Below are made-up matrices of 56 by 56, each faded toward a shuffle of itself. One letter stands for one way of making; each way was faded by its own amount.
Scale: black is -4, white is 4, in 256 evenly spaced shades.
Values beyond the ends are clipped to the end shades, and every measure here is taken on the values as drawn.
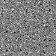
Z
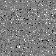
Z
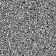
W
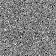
W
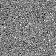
W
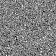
W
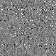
Z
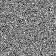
W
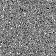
W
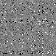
Z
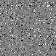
Z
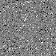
Z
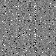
Z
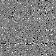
Z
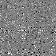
Z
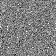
W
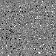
Z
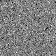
W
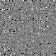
Z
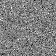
W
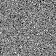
W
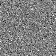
W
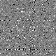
Z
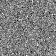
W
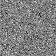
W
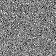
W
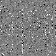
Z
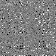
Z
